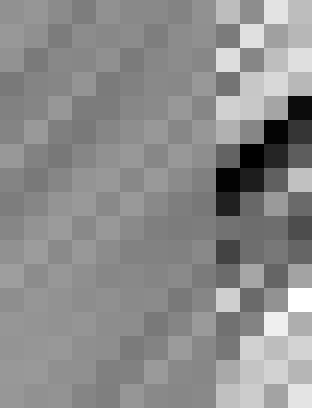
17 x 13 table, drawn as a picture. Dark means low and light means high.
Calmest part: bottom left. Grain: diagonal, up to the right. Ninth with the highest average: bottom right. Seam: vertical, 70% of the way across, the left part calmer. Slope: none. Ninth with the lowest average: middle right.
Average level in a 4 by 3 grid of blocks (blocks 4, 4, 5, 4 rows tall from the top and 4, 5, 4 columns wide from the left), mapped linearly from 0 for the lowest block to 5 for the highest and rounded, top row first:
2 2 5 | 2 3 0 | 3 2 2 | 3 2 5
